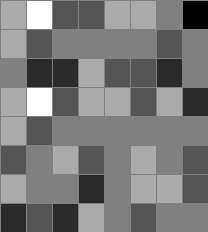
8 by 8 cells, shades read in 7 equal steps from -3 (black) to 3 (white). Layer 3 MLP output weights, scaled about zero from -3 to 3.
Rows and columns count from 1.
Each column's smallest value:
-2 -2 -2 -2 -1 -1 -2 -3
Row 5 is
1 -1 0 0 0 0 0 0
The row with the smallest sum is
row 3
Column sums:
2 1 -5 -1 1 0 -1 -7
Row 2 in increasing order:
-1 -1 0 0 0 0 0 1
